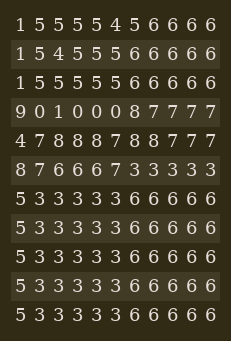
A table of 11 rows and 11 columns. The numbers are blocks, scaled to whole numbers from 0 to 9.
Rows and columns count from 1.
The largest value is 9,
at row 4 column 1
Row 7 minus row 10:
0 0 0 0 0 0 0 0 0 0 0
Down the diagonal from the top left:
1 5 5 0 8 7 6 6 6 6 6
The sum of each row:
54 55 56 46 79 55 50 50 50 50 50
